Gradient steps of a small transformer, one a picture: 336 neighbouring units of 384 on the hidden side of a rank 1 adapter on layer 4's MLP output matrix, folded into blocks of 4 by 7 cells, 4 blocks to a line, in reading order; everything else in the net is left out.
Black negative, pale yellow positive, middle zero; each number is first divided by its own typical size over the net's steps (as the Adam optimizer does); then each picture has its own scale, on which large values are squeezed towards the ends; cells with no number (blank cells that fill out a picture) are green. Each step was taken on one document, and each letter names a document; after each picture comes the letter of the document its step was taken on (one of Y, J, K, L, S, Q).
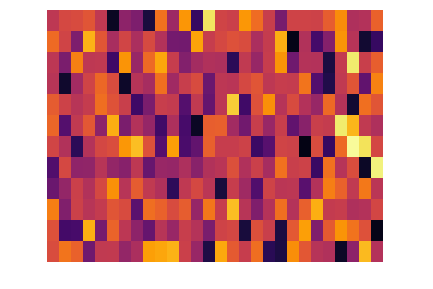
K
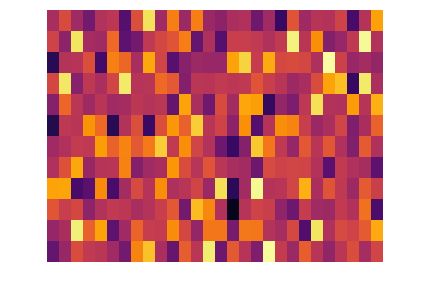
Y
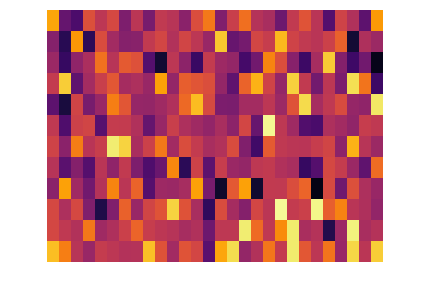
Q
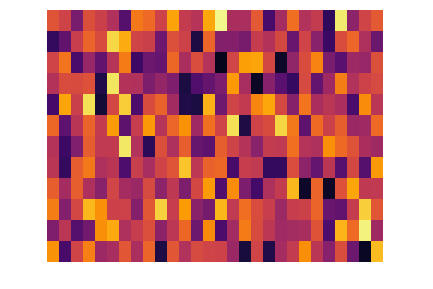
Q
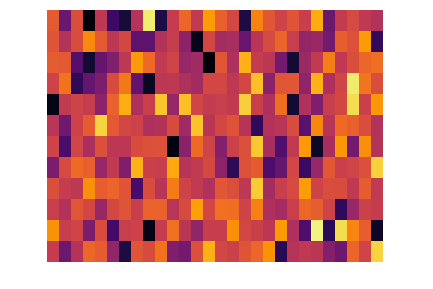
K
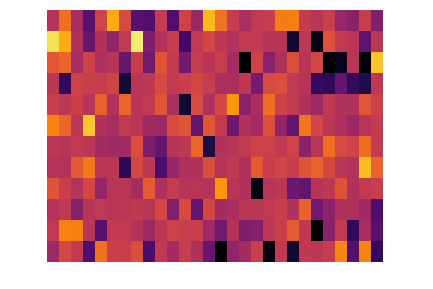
Y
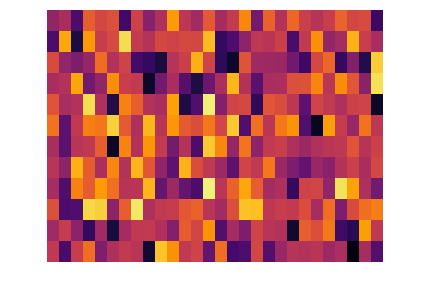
Q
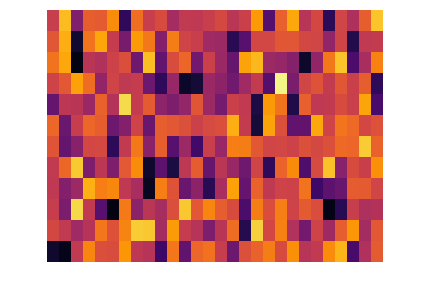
Q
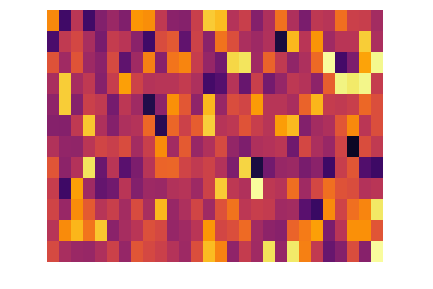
Y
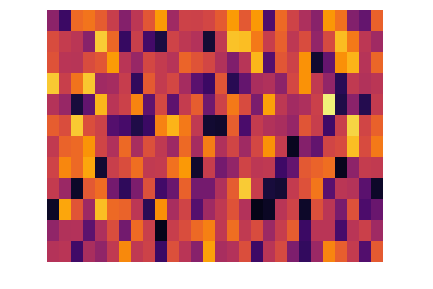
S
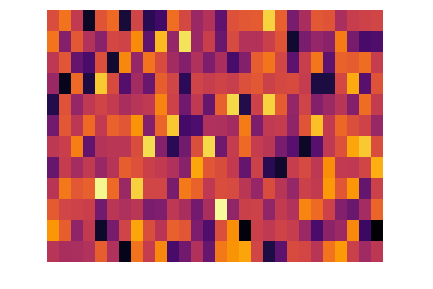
K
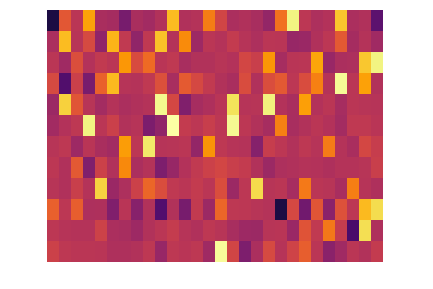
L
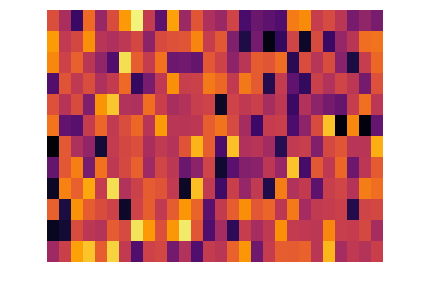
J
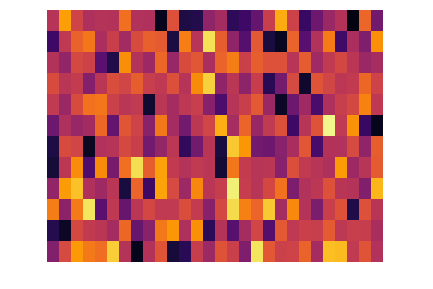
J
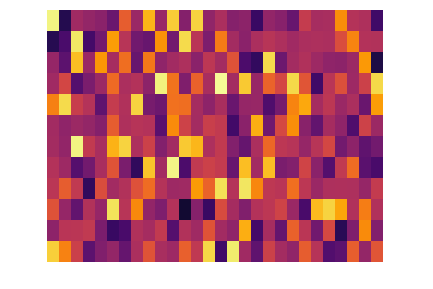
Q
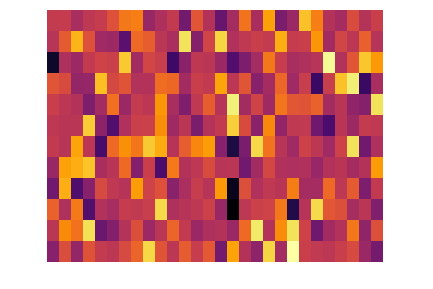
Y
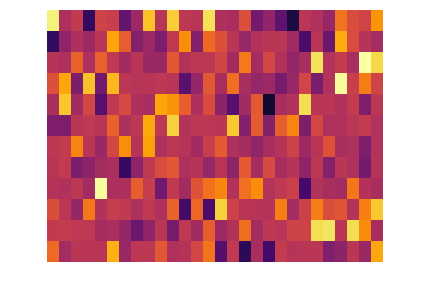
L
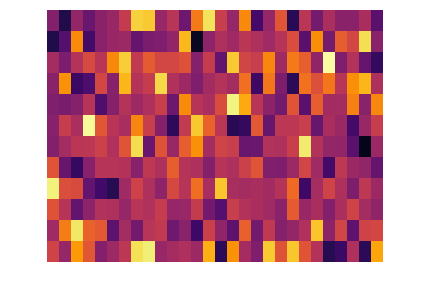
Y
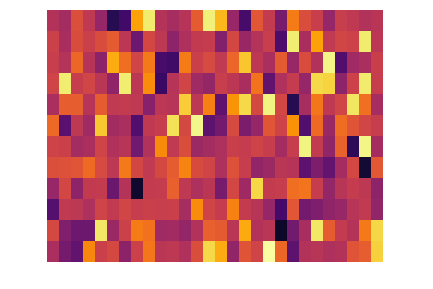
Y
